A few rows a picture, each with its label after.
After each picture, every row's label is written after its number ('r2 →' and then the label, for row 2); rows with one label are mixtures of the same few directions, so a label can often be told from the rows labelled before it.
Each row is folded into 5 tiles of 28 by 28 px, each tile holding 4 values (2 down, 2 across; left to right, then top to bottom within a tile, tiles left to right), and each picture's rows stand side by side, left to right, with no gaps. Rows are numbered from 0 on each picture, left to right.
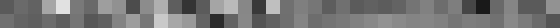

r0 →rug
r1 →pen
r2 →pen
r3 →rug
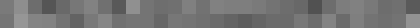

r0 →pen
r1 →pen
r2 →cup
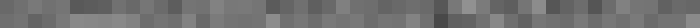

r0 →pen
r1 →cup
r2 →cup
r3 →pen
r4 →cup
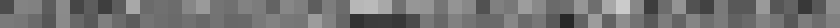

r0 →cup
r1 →rug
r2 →pen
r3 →cup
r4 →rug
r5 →cup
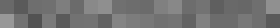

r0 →rug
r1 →cup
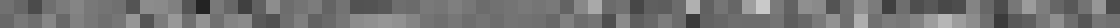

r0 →cup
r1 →rug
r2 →pen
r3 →cup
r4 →cup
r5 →rug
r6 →pen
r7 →pen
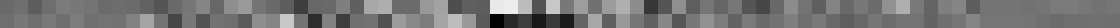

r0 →cup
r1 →rug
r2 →rug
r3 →pen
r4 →rug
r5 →rug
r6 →rug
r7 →pen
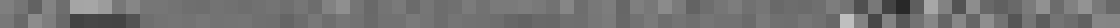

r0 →pen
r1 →rug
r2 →rug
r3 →pen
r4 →cup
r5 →cup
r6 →rug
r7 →rug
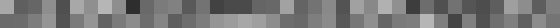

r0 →cup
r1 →pen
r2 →cup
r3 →rug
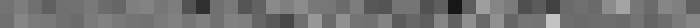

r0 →pen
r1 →rug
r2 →rug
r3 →cup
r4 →rug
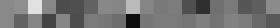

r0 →cup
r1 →rug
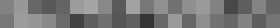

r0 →pen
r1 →rug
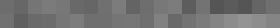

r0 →pen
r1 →pen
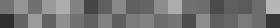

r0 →rug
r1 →cup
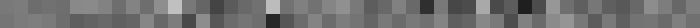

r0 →pen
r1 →cup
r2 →rug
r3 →cup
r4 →rug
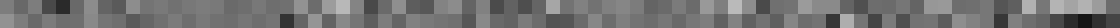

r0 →rug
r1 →rug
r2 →rug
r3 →cup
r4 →rug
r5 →cup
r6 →rug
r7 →pen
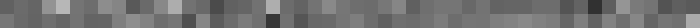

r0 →rug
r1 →cup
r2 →pen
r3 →pen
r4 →cup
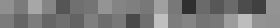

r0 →cup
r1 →pen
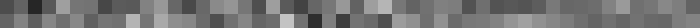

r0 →cup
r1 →pen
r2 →rug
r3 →pen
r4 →rug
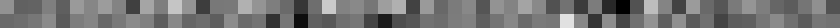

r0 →cup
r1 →cup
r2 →pen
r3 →cup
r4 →rug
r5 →pen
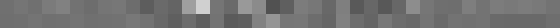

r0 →rug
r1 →rug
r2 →cup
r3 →pen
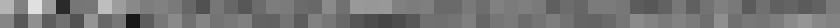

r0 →cup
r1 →rug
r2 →pen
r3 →cup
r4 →pen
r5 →pen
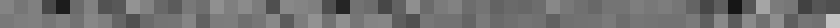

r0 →rug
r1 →cup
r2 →rug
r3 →cup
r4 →cup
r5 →cup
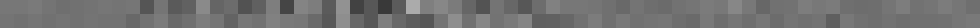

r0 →cup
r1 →cup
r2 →cup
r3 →rug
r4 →rug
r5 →cup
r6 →rug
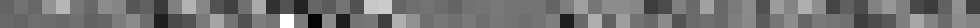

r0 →rug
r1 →pen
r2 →rug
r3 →cup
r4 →rug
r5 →cup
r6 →pen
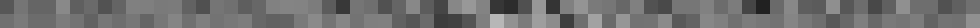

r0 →cup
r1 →rug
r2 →rug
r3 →pen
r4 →rug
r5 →rug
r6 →cup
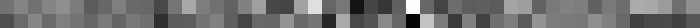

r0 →rug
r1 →pen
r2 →cup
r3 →rug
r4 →pen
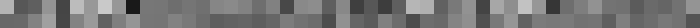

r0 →cup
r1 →pen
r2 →cup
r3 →cup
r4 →cup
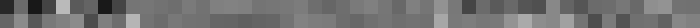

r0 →cup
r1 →pen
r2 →pen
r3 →pen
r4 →rug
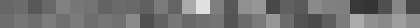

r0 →cup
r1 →rug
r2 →pen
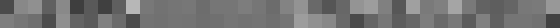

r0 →cup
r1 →cup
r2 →pen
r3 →cup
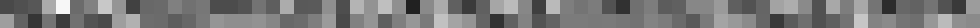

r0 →rug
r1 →pen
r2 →cup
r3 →pen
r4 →rug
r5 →pen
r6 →pen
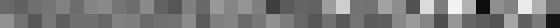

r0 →rug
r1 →cup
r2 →rug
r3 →cup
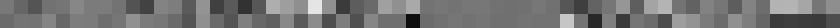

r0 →cup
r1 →cup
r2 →cup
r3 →rug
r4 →rug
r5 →pen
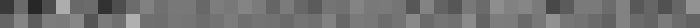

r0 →cup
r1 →cup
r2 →cup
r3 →cup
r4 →cup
